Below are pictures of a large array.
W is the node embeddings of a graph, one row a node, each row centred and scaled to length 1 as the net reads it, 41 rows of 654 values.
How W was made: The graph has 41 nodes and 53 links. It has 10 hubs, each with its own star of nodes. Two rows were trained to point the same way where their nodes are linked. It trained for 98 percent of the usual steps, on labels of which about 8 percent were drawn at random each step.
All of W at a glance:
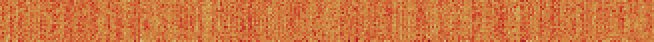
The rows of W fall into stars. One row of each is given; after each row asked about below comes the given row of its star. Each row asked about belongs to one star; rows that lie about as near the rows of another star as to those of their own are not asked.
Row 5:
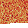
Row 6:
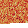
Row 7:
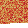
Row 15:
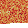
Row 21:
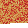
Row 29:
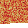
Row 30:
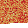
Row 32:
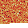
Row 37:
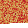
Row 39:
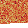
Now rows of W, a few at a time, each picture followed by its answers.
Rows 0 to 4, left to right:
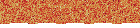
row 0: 37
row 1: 15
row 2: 6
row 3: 7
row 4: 37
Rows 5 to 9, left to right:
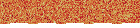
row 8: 30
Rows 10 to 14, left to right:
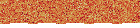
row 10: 32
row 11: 30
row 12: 30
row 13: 21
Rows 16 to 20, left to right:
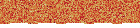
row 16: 7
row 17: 30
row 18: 6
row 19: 32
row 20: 5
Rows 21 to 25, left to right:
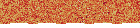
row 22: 29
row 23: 32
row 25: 5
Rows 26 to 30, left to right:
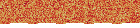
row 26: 21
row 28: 15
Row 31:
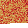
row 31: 21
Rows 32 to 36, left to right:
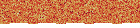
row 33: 6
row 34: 21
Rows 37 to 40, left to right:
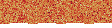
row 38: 37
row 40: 7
